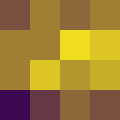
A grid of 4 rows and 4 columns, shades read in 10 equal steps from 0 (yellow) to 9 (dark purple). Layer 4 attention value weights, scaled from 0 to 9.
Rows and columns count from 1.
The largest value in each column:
9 7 5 6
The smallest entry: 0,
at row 2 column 3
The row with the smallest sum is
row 2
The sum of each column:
23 16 13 13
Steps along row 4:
down down up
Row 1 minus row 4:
-3 -3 0 -2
